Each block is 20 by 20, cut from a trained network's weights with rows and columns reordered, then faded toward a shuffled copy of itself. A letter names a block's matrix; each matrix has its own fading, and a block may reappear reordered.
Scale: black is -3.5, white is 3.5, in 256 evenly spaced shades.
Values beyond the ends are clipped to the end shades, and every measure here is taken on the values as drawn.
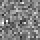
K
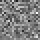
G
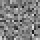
G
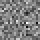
G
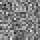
G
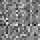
G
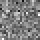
K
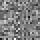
G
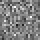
K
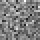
K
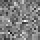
K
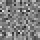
G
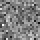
K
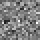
G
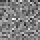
G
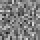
G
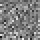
K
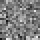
G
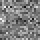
G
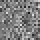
G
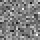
K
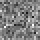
K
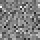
K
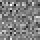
G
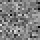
G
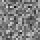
G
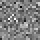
K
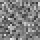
K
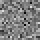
G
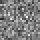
K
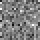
G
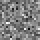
K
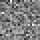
G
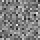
K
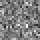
K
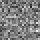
G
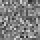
G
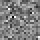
K
